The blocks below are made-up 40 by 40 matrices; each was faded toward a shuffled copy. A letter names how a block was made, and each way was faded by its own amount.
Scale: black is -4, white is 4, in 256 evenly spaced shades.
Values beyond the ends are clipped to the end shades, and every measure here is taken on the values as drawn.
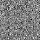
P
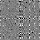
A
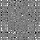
A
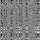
A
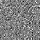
P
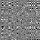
A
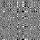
A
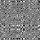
A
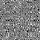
P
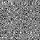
P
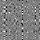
A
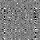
A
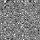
P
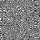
P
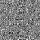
P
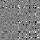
A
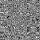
P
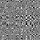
A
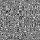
P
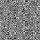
P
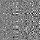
A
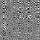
A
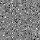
P
